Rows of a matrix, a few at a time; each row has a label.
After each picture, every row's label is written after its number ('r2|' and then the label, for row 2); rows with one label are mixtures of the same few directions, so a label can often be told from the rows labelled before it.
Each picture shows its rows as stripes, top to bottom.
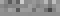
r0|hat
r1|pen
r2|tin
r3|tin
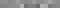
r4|tin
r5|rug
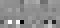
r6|rug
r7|rug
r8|hat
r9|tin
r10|pen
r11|hat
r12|tin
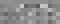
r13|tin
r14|rug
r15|tin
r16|pen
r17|hat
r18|pen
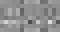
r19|rug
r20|tin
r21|hat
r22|hat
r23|pen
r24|pen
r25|hat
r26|rug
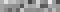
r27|pen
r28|rug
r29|hat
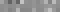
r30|hat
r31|tin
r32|tin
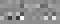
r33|hat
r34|rug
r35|pen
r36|hat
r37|hat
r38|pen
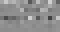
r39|pen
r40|tin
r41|rug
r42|rug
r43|pen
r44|hat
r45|tin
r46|pen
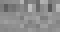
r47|rug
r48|pen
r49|pen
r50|tin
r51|rug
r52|pen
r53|rug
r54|pen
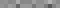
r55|tin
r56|tin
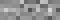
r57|rug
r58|rug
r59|pen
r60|tin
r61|tin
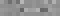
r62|hat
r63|tin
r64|rug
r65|hat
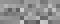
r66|rug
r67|pen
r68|hat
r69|pen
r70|rug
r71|rug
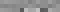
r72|pen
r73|pen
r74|rug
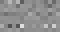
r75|hat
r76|tin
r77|pen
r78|pen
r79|rug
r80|hat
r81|hat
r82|hat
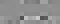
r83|rug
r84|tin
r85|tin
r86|rug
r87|rug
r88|hat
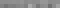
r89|rug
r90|pen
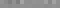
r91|hat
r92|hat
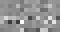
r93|rug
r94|tin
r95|rug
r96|hat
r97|pen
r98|hat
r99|tin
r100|rug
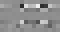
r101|rug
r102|rug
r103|rug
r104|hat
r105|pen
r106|rug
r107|tin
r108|hat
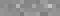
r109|rug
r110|tin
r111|hat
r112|rug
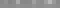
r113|tin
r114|tin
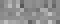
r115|hat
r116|hat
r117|rug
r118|tin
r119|rug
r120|pen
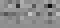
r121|hat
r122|tin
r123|pen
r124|pen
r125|hat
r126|tin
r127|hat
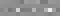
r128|rug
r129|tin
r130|tin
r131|tin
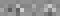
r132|tin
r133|tin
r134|hat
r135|tin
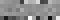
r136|rug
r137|tin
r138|hat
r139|pen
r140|pen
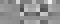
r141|tin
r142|rug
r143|rug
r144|rug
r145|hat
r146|rug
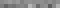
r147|hat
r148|pen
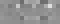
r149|rug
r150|tin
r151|tin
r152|hat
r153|rug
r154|rug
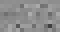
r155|rug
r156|rug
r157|tin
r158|pen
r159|pen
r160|tin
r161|tin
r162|hat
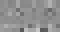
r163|tin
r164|tin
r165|tin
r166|hat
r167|tin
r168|rug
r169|pen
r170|rug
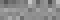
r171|pen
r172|pen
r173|pen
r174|hat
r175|hat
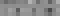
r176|pen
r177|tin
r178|tin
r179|tin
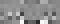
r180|rug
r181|pen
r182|hat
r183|hat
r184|hat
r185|rug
